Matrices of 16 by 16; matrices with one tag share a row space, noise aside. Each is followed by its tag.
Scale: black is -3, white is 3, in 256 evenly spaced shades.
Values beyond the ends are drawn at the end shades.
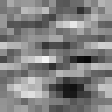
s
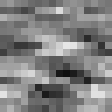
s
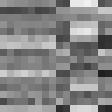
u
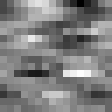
s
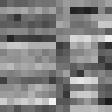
u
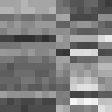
u
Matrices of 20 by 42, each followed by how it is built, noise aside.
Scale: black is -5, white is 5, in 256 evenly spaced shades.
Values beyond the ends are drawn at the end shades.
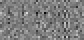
low rank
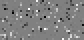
sparse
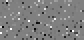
sparse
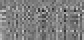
low rank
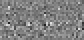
low rank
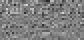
low rank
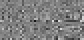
low rank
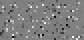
sparse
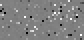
sparse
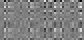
low rank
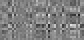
low rank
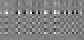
low rank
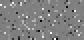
sparse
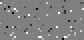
sparse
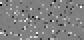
sparse
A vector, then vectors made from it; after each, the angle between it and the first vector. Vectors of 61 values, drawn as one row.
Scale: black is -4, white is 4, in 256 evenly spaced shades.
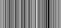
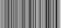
partly aligned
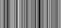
orthogonal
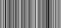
nearly parallel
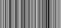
nearly parallel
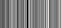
partly opposed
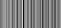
orthogonal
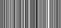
nearly opposite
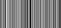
orthogonal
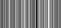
nearly opposite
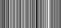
nearly opposite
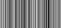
nearly parallel
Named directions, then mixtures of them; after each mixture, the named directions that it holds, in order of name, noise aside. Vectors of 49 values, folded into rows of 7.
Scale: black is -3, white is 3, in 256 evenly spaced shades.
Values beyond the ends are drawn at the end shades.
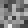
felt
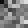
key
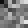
key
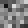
felt, key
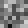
felt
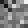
felt, key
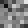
felt, key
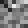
felt, key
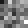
felt, key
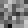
felt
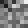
felt, key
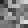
key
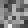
felt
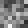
felt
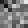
felt, key
